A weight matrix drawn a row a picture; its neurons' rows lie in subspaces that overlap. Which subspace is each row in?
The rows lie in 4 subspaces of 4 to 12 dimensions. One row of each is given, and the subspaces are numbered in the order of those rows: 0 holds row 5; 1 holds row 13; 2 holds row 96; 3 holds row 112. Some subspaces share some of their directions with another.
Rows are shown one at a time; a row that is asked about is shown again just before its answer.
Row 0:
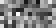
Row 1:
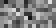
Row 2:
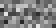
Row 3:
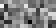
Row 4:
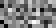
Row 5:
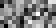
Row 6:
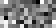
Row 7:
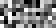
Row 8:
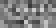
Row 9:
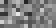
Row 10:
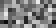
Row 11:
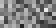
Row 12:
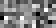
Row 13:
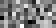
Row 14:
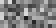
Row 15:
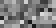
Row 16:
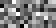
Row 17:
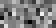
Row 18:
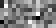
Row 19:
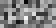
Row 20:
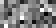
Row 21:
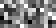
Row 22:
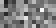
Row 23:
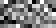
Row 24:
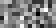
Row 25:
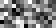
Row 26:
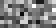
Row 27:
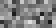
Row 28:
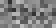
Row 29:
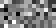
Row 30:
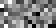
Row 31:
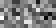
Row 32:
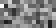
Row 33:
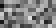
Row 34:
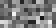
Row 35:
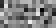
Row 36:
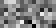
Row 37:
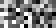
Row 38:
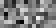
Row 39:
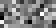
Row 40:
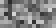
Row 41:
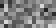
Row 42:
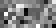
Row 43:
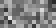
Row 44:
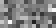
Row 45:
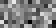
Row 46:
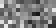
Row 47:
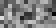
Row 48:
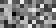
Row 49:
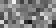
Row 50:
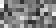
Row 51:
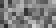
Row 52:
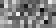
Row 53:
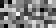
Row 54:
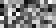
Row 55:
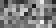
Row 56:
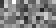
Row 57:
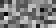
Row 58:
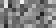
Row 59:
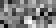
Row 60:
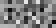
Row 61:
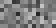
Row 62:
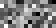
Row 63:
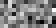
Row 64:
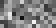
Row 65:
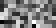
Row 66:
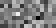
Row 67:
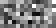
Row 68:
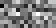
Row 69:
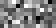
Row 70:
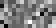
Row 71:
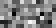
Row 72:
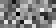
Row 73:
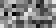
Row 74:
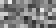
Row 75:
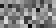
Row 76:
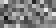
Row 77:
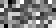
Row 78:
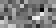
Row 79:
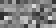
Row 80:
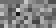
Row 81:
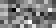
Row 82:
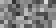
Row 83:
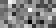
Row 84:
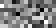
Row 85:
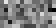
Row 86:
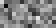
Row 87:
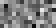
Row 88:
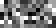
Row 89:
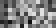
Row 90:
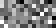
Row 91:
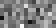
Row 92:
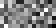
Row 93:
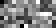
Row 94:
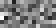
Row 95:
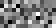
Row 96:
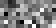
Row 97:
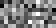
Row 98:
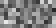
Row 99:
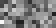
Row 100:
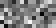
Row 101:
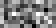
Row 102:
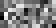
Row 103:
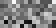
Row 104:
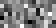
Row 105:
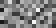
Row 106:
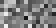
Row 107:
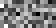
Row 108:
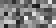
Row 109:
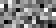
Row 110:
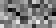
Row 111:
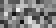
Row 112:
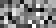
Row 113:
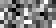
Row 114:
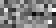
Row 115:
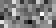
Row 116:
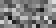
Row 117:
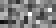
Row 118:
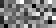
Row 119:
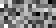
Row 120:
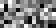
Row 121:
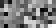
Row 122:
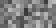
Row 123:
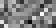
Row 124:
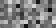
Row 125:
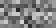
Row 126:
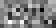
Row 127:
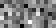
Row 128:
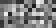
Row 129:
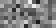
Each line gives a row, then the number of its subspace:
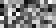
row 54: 2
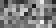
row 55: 3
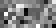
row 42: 0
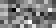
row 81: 3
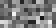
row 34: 1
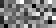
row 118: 1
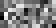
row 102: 0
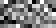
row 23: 3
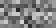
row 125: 0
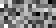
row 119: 1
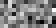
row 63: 3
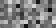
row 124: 3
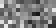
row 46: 2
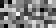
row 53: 0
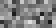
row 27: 1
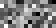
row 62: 0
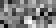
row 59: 0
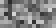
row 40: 3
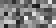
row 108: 3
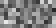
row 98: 2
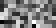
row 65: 3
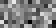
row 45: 2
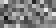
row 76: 3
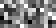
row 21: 1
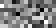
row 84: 3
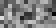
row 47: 3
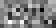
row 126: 2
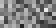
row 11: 1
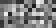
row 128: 3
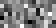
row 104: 1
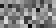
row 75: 0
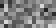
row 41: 1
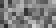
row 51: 0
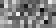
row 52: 2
